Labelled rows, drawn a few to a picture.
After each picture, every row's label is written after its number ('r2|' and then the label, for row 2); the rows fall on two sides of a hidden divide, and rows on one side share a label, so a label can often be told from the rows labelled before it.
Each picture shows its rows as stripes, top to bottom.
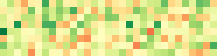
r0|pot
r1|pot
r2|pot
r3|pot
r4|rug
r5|pot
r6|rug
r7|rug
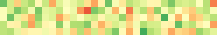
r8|pot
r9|rug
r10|rug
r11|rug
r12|rug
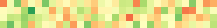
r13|pot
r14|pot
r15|rug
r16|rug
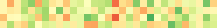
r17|pot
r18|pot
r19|pot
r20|pot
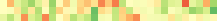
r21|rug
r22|rug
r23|rug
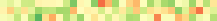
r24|rug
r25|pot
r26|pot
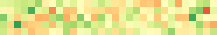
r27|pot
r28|pot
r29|pot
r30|pot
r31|rug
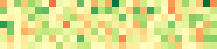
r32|pot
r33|rug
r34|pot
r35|rug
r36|rug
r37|pot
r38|pot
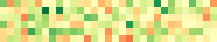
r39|pot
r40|pot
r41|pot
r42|pot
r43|pot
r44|rug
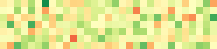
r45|pot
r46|pot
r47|rug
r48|pot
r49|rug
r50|pot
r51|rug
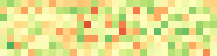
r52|rug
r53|pot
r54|rug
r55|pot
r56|rug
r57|pot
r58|rug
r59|rug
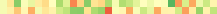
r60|pot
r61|rug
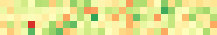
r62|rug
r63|pot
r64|rug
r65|rug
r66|pot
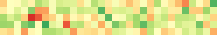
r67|rug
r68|pot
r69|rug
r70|rug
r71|pot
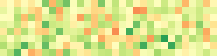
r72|pot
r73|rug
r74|pot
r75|pot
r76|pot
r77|rug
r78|rug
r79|rug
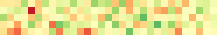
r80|rug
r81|rug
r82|rug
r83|pot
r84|pot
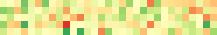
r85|pot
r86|rug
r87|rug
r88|rug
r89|pot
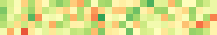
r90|pot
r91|pot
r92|pot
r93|rug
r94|pot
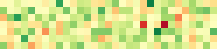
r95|pot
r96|pot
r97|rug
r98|pot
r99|rug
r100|rug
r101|pot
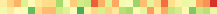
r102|pot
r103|pot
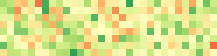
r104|pot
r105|pot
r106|rug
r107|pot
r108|rug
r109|pot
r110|rug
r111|pot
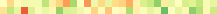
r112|rug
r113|pot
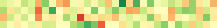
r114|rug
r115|rug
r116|pot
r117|rug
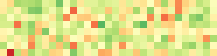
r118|pot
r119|pot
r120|pot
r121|pot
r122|pot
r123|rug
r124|rug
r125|pot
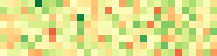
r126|pot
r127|pot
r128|pot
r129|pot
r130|pot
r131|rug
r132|rug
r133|pot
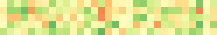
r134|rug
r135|rug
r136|rug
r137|rug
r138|pot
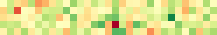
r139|pot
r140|pot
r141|rug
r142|rug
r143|rug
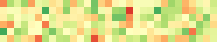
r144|rug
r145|rug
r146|rug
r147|rug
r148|rug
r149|pot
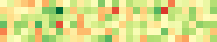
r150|rug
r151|pot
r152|rug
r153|rug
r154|pot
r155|pot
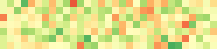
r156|rug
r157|pot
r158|pot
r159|pot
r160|pot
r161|pot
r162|rug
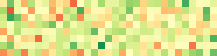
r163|pot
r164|pot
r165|rug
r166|rug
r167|rug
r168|pot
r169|pot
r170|pot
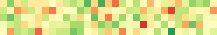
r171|pot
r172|pot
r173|rug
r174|pot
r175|pot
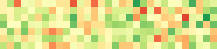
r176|pot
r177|pot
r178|pot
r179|rug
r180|rug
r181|pot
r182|rug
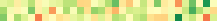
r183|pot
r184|pot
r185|rug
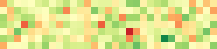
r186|pot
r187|rug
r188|pot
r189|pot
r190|rug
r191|rug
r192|pot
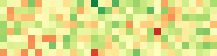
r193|pot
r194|pot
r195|pot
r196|rug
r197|pot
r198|rug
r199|rug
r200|pot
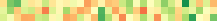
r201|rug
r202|pot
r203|pot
